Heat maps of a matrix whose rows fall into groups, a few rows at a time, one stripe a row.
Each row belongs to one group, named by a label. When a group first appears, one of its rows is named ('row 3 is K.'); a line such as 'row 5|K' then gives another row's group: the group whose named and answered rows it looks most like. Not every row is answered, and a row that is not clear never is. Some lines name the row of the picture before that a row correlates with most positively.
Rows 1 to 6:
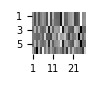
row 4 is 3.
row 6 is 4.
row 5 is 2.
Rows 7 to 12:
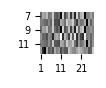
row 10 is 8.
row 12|4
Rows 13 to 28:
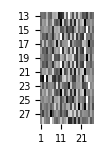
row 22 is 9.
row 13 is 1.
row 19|3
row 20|8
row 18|8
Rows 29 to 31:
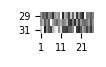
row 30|4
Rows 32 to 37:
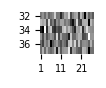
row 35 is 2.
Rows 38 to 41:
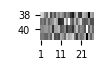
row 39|1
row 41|3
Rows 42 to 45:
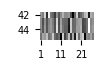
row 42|9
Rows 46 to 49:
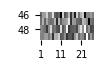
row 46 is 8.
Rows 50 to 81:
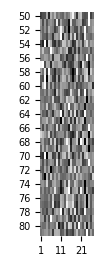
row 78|8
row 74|1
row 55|4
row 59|9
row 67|9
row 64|8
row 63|1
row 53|8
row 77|3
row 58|9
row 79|4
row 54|9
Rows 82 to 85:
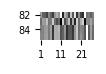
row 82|8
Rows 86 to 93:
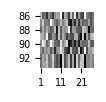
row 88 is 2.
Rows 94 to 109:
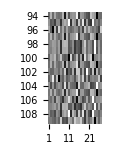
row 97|2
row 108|8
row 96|4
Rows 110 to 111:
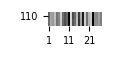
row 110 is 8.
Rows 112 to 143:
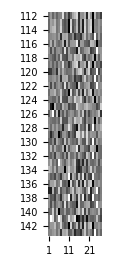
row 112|1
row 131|2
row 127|3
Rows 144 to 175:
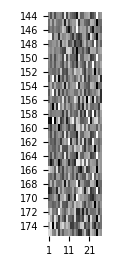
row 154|2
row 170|1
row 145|2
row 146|1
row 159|9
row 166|9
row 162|8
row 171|3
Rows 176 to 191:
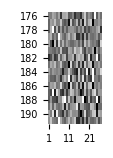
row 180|4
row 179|4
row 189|2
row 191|4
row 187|9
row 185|8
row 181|3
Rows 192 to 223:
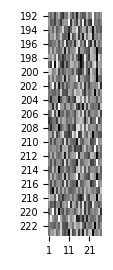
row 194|1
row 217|4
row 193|8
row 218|9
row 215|2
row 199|9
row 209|1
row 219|8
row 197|2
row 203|3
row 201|2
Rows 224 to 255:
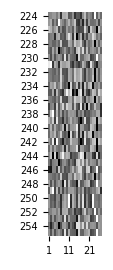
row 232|3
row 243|2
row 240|2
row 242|9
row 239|9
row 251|8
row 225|4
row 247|3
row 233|3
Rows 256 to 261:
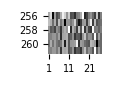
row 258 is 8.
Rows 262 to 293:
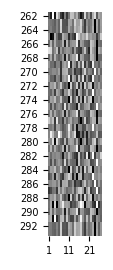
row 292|3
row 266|2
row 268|2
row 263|3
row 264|3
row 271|8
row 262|9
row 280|9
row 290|2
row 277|9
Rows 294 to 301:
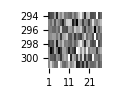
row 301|4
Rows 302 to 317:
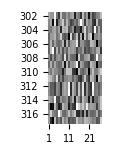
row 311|9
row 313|8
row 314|1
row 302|1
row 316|4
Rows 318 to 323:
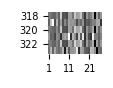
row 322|3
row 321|8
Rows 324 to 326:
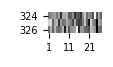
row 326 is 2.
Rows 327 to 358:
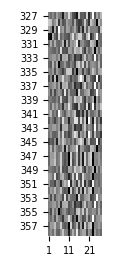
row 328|9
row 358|1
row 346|2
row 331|2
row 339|3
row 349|3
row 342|1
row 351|8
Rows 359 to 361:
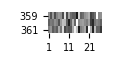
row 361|1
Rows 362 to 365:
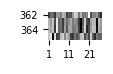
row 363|9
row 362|1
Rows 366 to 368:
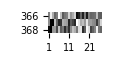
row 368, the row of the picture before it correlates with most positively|362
